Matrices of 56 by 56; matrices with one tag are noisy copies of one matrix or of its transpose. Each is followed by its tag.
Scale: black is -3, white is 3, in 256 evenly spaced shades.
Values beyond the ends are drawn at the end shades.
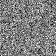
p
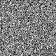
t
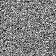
t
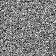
t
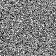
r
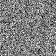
p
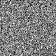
t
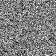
p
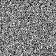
t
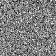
r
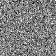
r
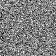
r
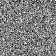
r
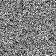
p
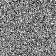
r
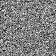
t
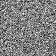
t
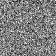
r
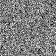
p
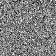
r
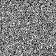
t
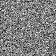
t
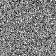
r
